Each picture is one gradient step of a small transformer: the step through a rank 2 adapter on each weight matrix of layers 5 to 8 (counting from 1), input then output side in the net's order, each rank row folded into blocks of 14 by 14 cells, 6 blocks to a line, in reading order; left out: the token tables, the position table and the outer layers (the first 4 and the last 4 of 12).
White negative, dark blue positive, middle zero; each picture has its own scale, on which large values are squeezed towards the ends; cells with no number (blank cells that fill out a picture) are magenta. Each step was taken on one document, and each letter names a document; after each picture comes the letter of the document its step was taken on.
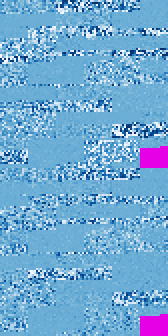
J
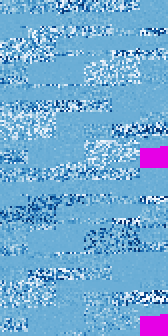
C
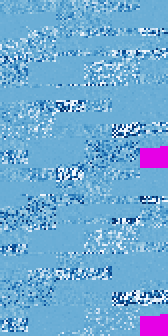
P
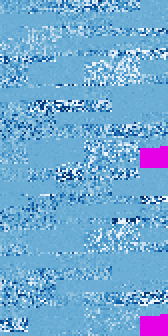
P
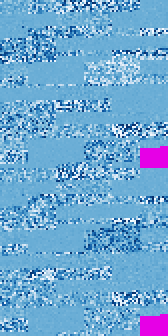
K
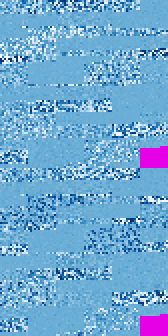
J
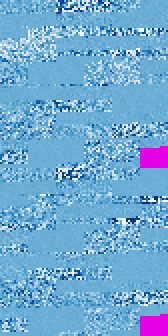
P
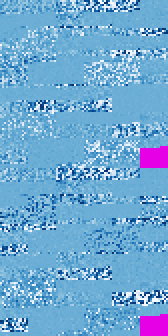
P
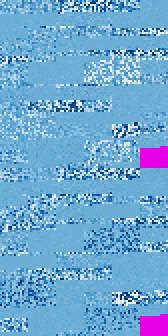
J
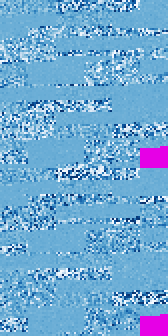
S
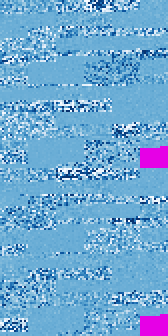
S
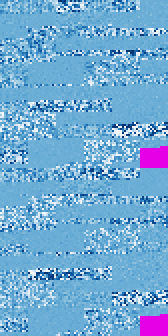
K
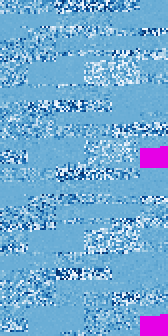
J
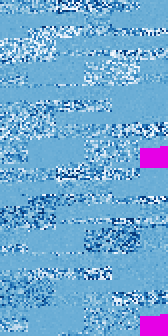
K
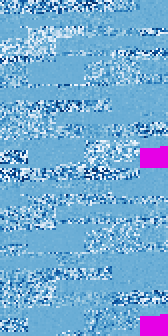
C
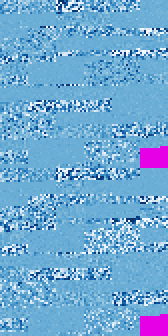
S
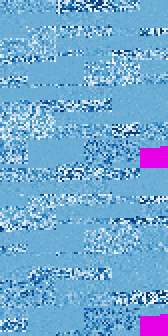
K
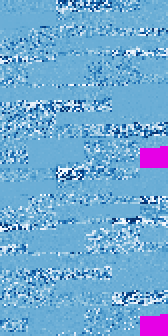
S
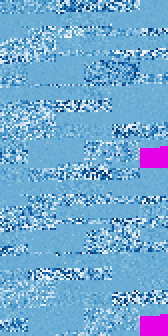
K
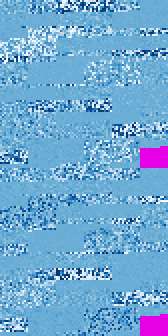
C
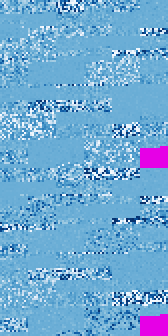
P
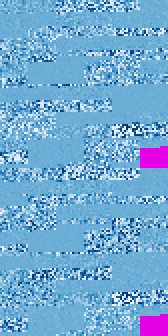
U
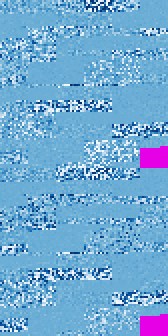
J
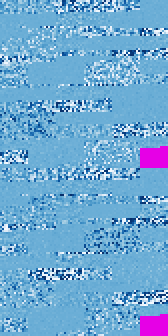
J
